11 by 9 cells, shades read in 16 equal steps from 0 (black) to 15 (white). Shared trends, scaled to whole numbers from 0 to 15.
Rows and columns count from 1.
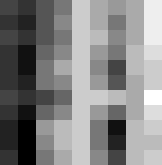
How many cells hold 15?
1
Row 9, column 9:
12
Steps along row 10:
down up up up down down up same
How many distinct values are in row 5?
8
